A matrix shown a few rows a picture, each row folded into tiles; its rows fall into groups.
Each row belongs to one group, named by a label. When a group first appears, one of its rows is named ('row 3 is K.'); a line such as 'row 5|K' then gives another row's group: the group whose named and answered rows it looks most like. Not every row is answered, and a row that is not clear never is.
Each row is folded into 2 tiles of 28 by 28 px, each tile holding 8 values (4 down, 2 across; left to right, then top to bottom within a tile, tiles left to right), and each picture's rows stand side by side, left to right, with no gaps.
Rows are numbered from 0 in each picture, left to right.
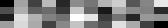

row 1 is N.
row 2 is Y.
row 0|N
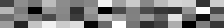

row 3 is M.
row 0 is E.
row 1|Y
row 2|Y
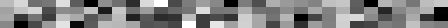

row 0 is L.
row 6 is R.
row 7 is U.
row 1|R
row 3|U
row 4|N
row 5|M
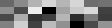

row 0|U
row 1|L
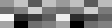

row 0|M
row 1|M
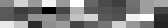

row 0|Y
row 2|N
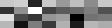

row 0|M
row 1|M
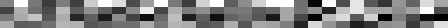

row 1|Y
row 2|M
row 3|Y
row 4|E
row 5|M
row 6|L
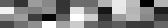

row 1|N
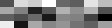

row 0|E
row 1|U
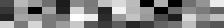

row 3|N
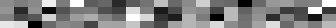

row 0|Y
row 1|L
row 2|N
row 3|U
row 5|M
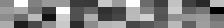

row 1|R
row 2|L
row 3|R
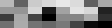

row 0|U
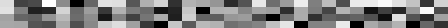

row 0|Y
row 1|R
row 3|E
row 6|E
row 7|M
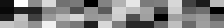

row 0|E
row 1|R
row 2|L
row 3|R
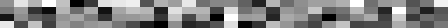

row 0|E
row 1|R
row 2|L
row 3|L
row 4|R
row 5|U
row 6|L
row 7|Y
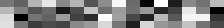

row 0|Y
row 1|M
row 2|M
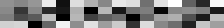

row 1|E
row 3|M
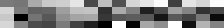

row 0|Y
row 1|L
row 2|E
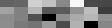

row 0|U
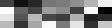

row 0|R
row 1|U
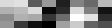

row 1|N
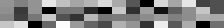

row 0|Y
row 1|Y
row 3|L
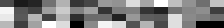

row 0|R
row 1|R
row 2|E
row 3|Y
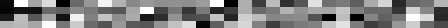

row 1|N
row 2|U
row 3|Y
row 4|N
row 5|U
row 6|Y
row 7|N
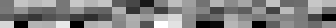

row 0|E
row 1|E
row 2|R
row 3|Y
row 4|Y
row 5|U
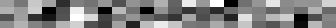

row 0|U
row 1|N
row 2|E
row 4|N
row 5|M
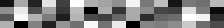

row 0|N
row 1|E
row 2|E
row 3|N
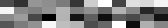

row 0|U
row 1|Y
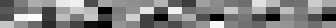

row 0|N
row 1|L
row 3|U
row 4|U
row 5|U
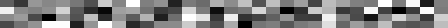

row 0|U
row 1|R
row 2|L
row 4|M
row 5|M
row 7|M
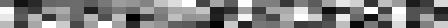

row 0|R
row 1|R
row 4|E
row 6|M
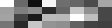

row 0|M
